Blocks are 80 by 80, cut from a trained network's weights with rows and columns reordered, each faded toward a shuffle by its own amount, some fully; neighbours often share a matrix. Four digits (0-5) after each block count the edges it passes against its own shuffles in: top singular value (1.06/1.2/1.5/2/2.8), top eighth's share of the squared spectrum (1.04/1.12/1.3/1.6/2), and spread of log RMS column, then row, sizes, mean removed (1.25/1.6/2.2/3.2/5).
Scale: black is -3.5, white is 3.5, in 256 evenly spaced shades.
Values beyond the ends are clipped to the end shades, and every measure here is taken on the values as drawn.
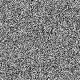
1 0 0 0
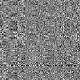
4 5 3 3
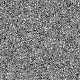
1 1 0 0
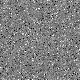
0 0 0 0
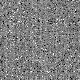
2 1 0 1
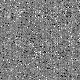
2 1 0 1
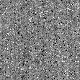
2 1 0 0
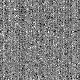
3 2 0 2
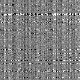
4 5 1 4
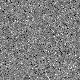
0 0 0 0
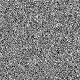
2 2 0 0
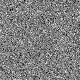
1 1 0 0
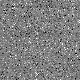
1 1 1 0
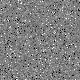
0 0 0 0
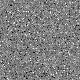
0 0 0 0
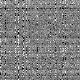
4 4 4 1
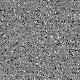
2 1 0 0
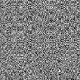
4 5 2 2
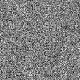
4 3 1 1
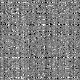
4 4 0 3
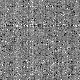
3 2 0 2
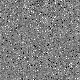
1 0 0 0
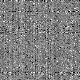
3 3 0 2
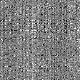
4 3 1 3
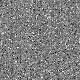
1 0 0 0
